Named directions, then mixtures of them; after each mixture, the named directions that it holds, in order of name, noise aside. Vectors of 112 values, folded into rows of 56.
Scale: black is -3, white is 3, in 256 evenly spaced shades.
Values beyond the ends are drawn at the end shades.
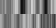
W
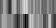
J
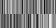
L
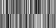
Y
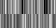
L, W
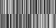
L, Y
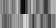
J, W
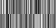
Y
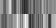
J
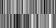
J, L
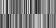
Y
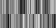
W, Y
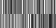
L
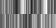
W, Y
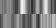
W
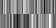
J, L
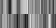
J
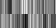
J, L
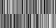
L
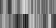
J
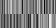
L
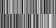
L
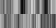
W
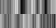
W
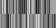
W, Y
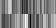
J, L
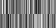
Y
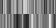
J, L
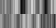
W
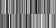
L, Y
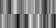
J, W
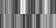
W
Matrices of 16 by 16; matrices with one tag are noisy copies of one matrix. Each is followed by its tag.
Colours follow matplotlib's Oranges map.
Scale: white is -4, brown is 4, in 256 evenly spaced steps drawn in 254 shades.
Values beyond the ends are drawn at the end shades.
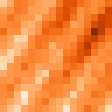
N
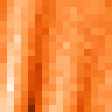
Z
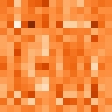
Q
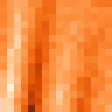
Z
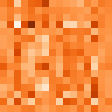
Q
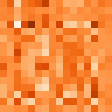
Q
